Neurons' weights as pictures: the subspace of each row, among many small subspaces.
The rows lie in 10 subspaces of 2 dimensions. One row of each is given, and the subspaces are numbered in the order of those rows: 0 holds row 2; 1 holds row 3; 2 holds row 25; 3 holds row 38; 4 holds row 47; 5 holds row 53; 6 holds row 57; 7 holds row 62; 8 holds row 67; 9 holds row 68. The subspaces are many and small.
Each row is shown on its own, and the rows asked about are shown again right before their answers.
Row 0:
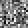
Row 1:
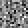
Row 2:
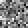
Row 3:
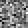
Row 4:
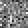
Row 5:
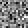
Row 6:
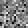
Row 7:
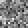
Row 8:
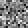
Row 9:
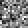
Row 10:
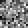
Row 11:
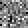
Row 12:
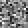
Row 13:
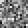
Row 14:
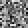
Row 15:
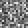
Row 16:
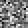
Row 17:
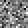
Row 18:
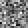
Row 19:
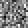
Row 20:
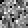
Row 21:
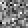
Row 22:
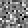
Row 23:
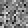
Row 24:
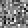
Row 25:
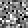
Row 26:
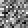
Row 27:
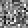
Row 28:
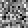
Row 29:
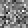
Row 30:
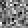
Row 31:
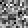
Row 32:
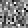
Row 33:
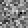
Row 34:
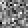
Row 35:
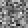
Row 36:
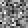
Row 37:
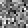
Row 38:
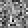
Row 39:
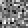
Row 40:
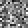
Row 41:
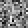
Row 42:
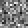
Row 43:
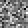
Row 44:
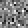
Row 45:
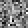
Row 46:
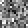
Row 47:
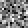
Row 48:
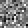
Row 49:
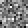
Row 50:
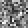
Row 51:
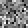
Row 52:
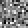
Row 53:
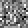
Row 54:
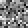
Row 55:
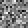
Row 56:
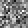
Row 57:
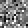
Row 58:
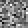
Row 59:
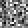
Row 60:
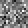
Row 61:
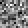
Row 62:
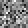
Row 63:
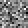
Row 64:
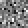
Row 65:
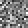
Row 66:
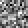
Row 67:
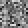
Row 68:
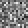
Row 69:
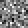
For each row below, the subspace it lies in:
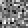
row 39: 5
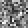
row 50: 3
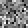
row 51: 7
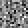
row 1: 2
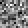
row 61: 9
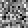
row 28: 4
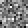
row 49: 6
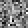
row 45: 3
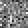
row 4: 3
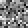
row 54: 0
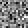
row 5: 9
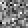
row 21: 2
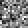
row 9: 5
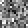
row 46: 7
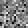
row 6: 6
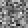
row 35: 8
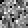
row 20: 0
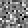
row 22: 2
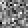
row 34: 2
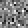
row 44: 4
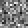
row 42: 9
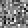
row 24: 5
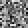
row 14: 8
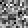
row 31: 9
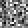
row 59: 2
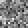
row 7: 0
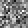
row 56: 7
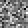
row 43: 1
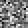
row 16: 1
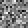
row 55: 0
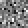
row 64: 4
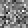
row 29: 7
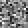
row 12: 1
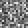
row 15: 9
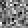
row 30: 2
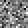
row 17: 1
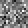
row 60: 7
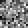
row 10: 0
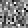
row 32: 4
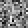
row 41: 3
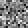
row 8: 0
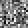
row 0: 5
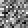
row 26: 6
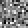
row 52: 5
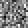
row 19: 4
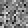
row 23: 6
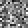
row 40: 8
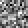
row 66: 9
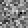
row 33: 3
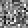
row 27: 5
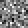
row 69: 4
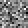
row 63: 1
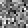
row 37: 7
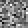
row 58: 1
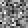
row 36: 8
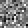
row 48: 6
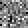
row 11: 3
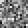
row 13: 6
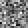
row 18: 8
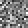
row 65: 8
